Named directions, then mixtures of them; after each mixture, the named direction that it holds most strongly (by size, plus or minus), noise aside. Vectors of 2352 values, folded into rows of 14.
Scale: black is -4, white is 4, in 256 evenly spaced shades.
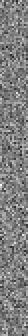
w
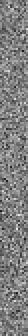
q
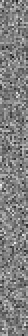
w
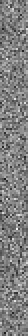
q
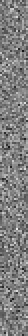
q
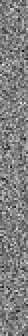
q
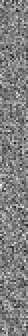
w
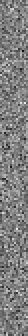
q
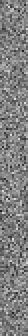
q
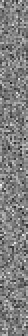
w
